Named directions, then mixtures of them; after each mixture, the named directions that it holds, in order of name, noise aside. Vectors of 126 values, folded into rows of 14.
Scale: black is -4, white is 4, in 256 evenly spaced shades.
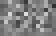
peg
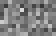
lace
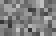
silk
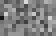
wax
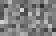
lace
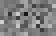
lace, peg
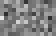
wax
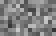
lace, silk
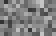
silk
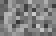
peg, wax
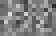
peg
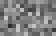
lace, silk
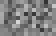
peg, wax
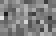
lace, wax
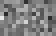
wax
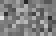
wax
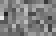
lace, wax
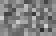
peg, wax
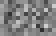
peg, wax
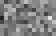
silk, wax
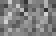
lace, peg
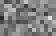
silk, wax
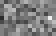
silk, wax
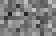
peg, silk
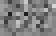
peg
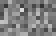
lace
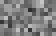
silk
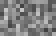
lace, silk
